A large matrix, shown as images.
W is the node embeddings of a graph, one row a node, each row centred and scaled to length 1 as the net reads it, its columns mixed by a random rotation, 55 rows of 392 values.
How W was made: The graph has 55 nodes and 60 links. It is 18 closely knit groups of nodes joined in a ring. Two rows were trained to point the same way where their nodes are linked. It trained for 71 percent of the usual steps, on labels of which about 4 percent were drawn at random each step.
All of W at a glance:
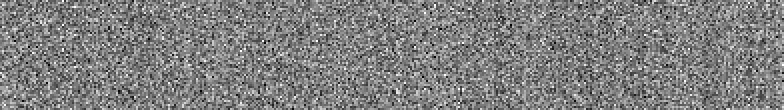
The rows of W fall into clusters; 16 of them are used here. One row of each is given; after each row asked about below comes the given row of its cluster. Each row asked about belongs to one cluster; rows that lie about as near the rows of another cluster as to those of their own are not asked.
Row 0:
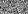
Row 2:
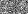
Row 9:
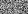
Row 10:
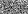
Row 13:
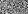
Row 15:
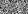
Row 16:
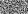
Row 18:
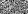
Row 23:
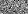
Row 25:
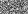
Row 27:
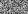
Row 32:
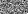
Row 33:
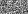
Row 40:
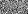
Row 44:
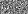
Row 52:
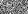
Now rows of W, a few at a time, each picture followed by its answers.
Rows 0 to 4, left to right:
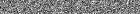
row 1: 52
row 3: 33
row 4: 9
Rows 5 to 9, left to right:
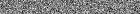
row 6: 44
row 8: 32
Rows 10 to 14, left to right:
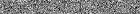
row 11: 23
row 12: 0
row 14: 2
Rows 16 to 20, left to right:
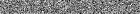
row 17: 33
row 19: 16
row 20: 32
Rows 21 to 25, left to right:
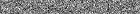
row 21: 44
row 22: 10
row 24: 0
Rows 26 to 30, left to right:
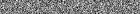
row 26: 9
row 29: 15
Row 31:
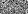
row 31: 18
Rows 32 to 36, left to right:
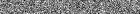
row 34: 13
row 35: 15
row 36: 40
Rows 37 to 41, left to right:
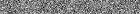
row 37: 23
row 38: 13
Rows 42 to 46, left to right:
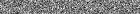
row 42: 27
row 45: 18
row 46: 10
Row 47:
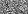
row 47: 40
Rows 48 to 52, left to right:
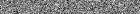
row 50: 27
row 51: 25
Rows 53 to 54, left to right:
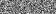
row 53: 2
